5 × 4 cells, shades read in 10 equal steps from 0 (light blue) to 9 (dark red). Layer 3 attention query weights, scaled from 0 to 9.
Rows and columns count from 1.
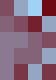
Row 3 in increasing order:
4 4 5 6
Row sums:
17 21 19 16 20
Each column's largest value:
6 7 8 9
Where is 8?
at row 2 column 3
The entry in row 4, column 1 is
4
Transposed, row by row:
6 5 4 4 4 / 2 6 4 5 7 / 0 8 5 5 2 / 9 2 6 2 7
